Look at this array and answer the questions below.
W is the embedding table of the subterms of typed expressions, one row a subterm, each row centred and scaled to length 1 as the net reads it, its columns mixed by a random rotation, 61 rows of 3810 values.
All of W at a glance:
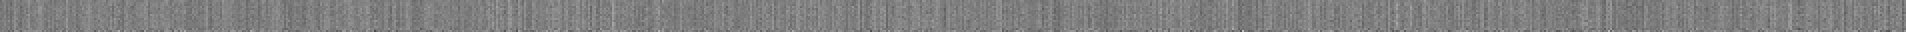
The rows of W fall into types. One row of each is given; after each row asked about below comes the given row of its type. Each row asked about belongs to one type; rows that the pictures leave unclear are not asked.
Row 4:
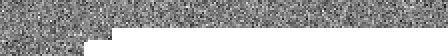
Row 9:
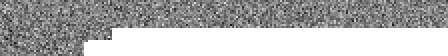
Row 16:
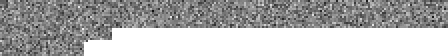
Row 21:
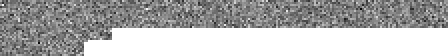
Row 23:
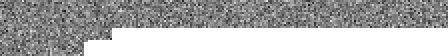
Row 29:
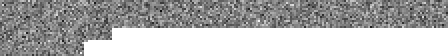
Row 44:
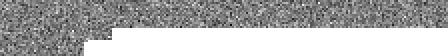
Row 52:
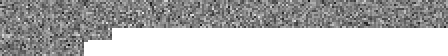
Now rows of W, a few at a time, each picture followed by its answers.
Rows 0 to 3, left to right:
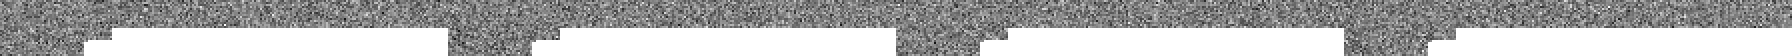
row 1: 9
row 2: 21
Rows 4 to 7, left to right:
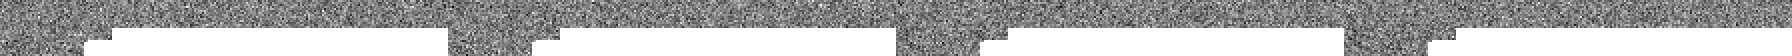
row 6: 9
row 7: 9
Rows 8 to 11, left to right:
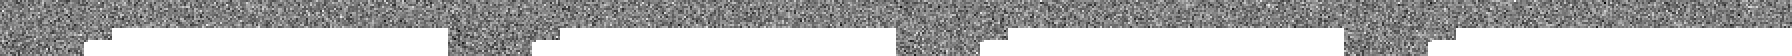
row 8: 4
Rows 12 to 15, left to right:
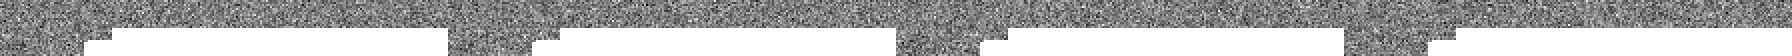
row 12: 52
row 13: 23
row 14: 4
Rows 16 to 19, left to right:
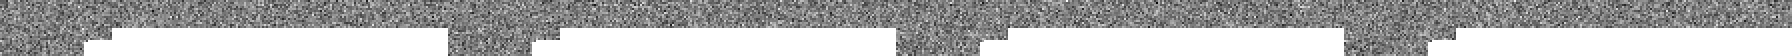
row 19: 16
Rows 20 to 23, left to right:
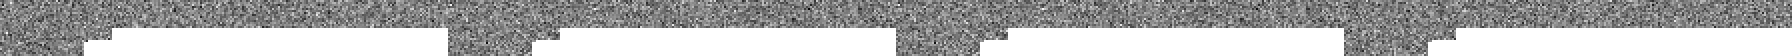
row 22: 21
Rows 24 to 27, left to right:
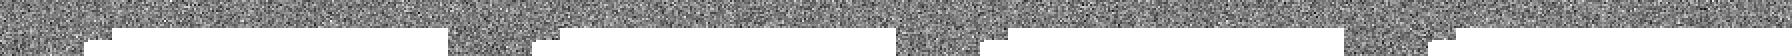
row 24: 23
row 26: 23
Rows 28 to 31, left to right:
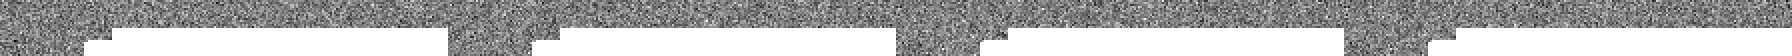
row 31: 4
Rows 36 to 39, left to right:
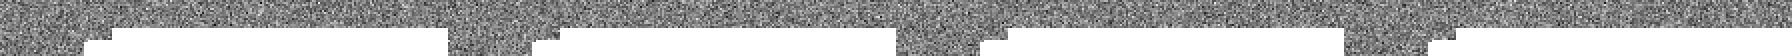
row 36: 44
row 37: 16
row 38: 21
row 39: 21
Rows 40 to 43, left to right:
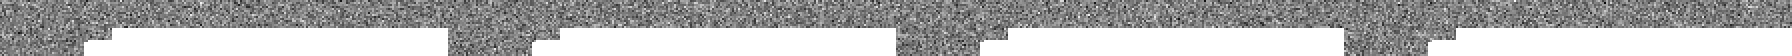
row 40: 52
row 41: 4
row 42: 52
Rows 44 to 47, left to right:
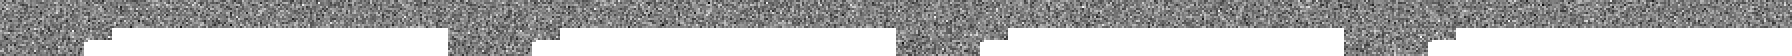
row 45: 44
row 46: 4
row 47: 23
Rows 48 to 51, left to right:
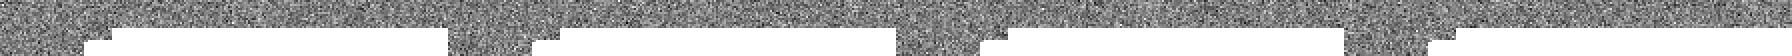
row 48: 21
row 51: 44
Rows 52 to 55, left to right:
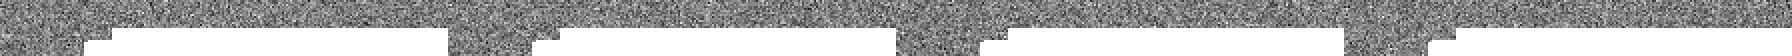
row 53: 21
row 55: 4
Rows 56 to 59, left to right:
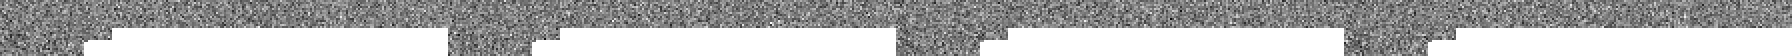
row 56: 9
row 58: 9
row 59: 9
